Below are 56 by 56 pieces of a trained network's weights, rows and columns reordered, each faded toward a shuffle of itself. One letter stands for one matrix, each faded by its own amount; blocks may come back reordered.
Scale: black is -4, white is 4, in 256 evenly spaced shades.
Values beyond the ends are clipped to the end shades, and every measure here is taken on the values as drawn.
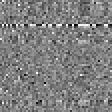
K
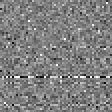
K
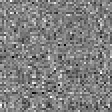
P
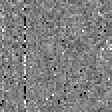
P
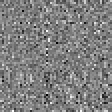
P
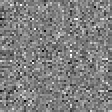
P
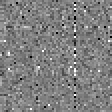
P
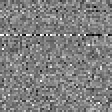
K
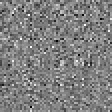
P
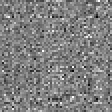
P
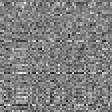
K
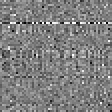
K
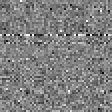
K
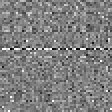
K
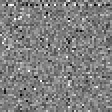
P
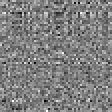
K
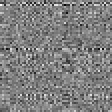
K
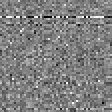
K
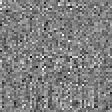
P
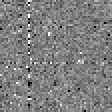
P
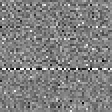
K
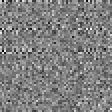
K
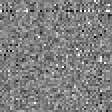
P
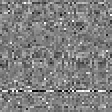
K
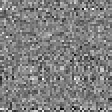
K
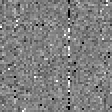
P
